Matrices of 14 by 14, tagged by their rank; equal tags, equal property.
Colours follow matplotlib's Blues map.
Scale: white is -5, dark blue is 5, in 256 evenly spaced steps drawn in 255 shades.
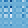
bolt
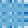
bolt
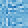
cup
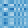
bolt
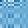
bolt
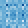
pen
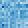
cup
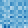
pen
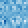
cup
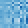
pen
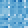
cup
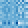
pen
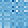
pen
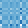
bolt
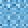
pen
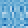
pen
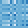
bolt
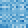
pen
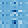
pen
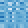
pen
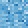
cup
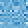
cup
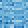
cup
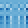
bolt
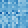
cup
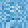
cup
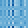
bolt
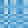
bolt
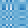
bolt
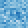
cup
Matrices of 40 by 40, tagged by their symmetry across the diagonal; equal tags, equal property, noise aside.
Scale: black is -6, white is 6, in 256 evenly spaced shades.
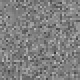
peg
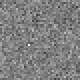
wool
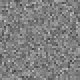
peg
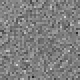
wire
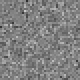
wire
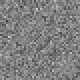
wire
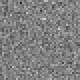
wool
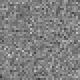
wool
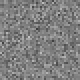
peg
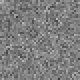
wire
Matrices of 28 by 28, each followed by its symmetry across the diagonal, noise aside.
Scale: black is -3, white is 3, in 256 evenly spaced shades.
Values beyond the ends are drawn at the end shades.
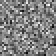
symmetric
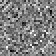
symmetric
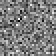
symmetric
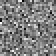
antisymmetric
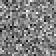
antisymmetric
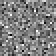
antisymmetric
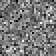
symmetric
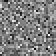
antisymmetric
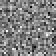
antisymmetric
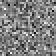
antisymmetric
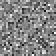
symmetric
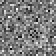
symmetric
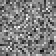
symmetric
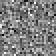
antisymmetric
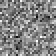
symmetric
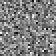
antisymmetric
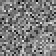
symmetric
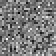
symmetric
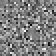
antisymmetric
